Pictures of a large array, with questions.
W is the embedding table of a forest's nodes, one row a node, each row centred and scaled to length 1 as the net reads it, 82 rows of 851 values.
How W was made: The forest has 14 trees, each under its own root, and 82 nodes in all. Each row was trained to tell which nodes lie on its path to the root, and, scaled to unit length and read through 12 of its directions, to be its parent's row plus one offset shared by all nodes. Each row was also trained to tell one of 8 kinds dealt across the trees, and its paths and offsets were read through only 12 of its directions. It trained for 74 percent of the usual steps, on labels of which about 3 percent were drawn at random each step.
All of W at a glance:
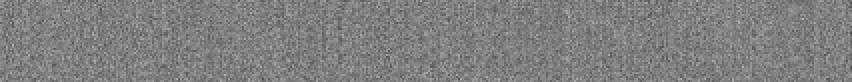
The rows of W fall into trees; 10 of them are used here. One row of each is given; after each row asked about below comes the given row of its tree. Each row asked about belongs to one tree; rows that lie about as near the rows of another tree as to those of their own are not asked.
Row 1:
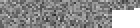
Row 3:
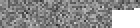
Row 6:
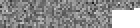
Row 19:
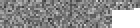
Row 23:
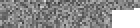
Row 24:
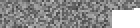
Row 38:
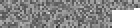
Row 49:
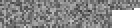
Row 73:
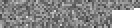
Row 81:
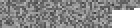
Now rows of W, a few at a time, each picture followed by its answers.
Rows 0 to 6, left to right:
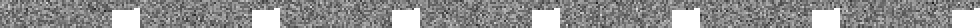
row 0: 1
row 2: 49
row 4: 6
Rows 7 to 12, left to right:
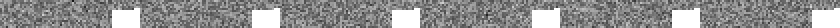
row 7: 1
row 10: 6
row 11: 23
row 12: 49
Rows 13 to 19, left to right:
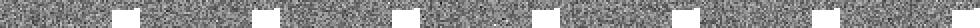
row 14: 49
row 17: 1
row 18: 6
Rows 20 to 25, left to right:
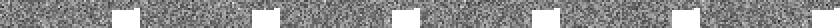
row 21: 1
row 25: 1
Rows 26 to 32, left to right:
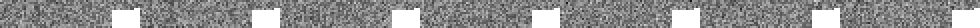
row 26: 81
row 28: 6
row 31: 49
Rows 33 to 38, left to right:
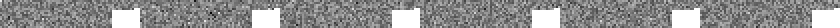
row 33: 3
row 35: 49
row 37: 6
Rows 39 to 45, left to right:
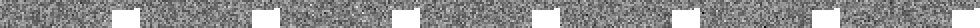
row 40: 24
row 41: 1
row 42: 81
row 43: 49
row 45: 19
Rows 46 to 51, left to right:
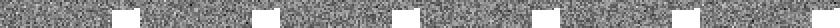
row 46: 49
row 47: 49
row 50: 23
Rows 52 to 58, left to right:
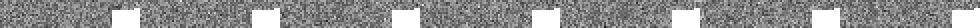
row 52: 23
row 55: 1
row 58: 24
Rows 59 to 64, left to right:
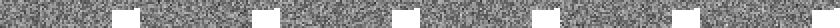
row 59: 6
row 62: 6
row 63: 1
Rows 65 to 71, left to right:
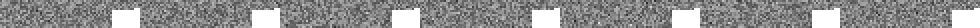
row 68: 81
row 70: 23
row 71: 6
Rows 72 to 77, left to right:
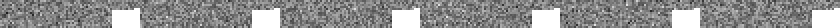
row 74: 38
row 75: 23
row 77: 23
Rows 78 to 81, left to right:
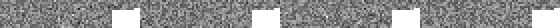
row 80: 3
